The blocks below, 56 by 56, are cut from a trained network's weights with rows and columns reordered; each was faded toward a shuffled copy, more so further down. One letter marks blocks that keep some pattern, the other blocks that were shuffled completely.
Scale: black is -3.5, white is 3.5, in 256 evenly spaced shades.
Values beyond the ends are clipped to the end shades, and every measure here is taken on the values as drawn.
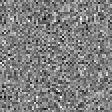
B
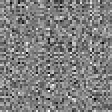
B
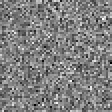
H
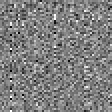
B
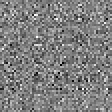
B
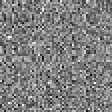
B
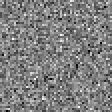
H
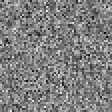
H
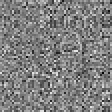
B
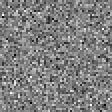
H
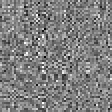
B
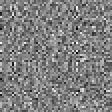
B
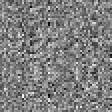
B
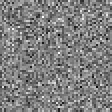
B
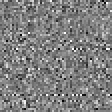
B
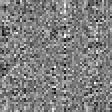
B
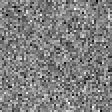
H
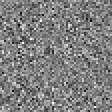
B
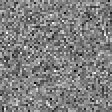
H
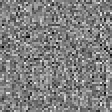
B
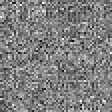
B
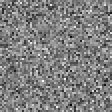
H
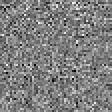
B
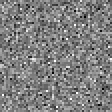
H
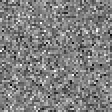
H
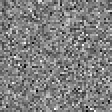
H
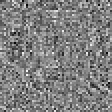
B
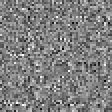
B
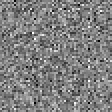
B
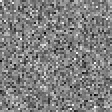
H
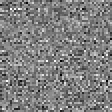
B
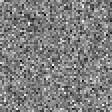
H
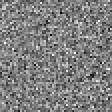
H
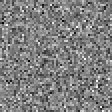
H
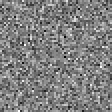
H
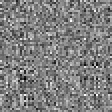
B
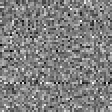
B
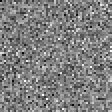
H
